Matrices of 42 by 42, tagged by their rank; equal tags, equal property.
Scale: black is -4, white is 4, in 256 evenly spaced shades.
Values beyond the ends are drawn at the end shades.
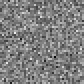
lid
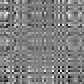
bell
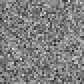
lid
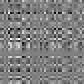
bell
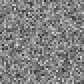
lid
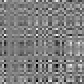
bell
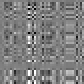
bell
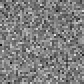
lid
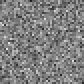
lid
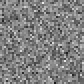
lid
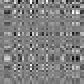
bell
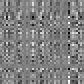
bell
